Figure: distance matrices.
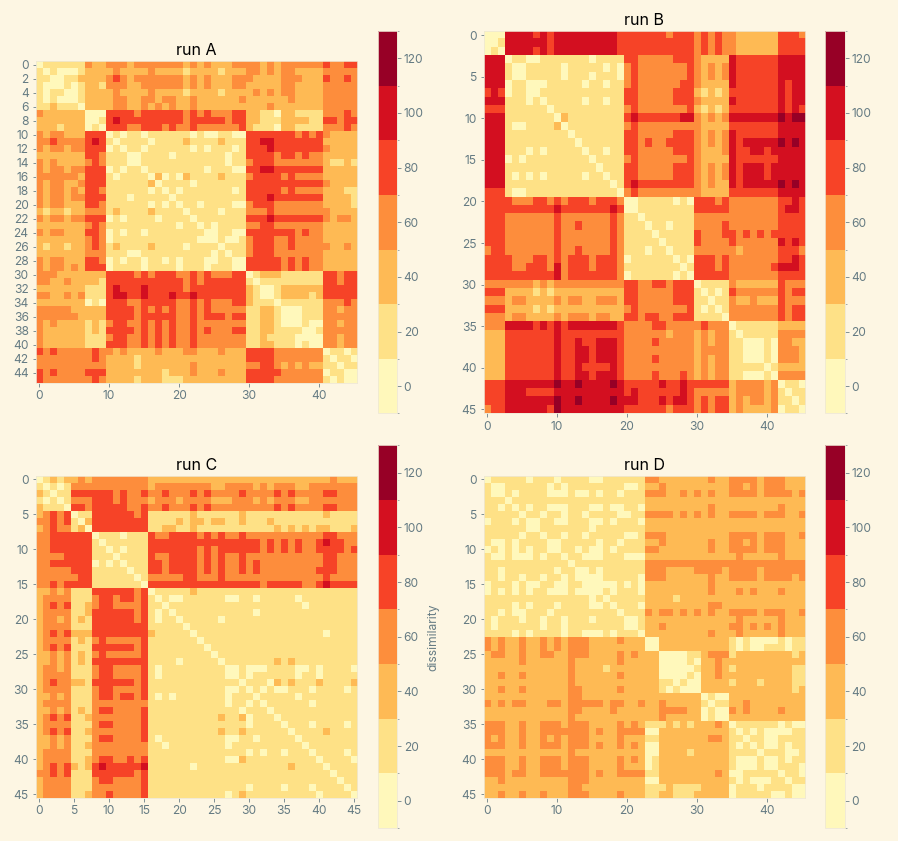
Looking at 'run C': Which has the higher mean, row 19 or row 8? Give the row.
8
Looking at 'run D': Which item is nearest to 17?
15
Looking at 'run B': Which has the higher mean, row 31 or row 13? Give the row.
13
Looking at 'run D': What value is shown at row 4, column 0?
20
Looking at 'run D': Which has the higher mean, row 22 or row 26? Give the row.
26
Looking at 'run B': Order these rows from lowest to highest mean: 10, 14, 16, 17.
14, 17, 16, 10
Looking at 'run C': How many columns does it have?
46
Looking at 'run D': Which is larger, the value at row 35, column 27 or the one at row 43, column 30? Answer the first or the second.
the second
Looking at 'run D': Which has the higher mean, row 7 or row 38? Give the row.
38
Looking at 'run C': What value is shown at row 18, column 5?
20
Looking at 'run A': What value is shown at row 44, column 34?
80
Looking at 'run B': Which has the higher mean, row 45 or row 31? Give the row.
45
